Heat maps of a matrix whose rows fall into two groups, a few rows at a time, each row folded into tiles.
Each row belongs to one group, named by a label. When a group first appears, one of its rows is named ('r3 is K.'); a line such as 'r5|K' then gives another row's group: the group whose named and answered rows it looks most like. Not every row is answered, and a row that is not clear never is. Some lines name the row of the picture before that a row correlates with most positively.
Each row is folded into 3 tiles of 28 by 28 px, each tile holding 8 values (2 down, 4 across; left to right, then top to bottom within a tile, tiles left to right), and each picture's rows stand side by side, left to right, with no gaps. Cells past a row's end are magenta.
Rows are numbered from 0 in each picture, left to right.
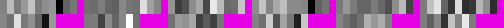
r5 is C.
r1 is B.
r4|C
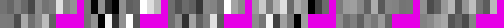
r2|B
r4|C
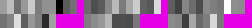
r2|B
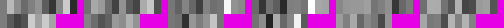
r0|C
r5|C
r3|B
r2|B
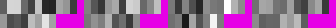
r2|B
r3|C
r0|C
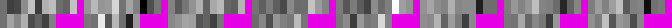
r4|B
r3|B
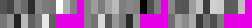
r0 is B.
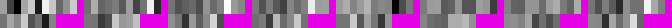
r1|C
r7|B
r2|B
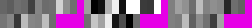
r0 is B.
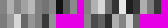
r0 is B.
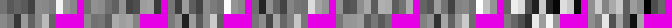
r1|C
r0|B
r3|B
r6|C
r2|B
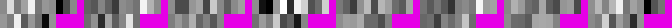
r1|B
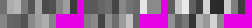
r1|B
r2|C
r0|C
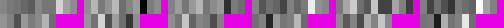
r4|C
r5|B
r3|B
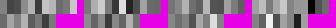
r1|C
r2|C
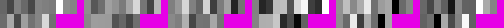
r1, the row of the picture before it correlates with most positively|0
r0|B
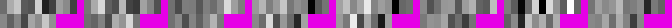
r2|B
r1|C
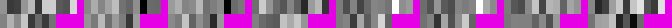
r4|B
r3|C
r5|B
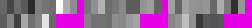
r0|B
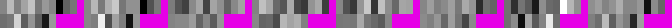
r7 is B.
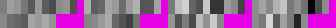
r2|C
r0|C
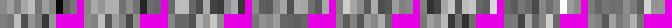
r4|C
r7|B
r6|B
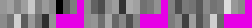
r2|B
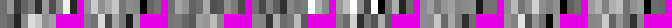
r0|C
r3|B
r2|C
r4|C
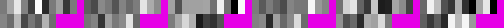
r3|B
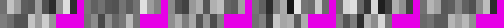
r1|B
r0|C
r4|C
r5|C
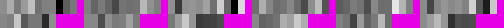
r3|C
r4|B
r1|B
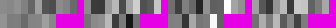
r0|C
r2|B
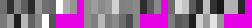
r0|B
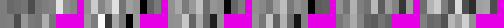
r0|B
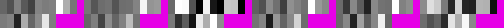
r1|B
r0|B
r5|C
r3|B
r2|C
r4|B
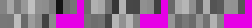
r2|C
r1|C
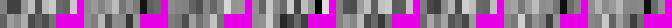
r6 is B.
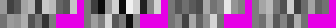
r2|B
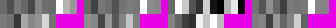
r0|B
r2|C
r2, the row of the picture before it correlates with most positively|3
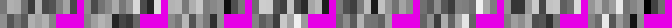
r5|B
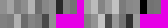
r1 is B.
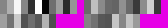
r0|C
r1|C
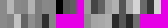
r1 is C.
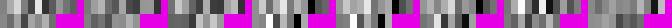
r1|C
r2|C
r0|C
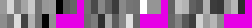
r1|B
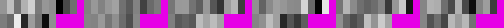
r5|C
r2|C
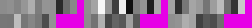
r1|C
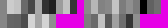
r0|C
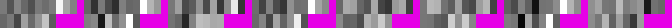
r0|B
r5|C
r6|B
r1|B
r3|B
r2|C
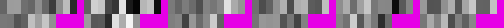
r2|B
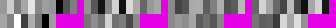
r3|C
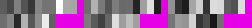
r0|B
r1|C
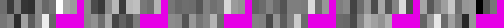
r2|B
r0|B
